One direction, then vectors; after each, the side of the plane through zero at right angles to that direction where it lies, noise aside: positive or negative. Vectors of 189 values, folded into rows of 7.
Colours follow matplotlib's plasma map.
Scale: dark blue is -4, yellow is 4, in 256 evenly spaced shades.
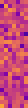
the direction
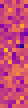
positive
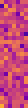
positive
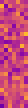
negative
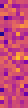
positive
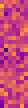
negative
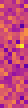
negative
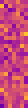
negative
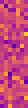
negative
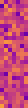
positive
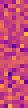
negative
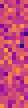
positive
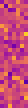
negative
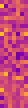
negative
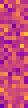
negative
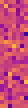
positive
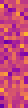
negative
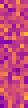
negative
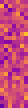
negative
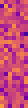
positive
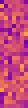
negative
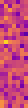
positive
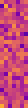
positive
